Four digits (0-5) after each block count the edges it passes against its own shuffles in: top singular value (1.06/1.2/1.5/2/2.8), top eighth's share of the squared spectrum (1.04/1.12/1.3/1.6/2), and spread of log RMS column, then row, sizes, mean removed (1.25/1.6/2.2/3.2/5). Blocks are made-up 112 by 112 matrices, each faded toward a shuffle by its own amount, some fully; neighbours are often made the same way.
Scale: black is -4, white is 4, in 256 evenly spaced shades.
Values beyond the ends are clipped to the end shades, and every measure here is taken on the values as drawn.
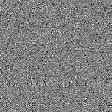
4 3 1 2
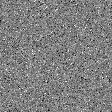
1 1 0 0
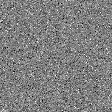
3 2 0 0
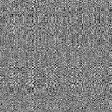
5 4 3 3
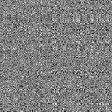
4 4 3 3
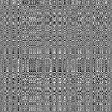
5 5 4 4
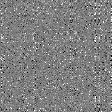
4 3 2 1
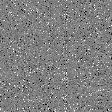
3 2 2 0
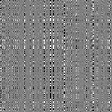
5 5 4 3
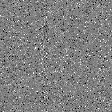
3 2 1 0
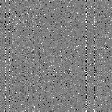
5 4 3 1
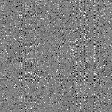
4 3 3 2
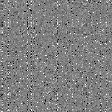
4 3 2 1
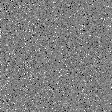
2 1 1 0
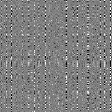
5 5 4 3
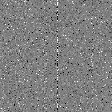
4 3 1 0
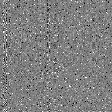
4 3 2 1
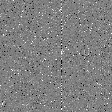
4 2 1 0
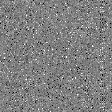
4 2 2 1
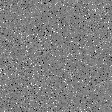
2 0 0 0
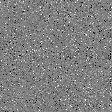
3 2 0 0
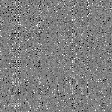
4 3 3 1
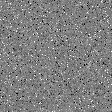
0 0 0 0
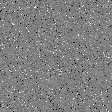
0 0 0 0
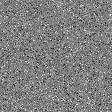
0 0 0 0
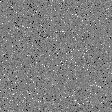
1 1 0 0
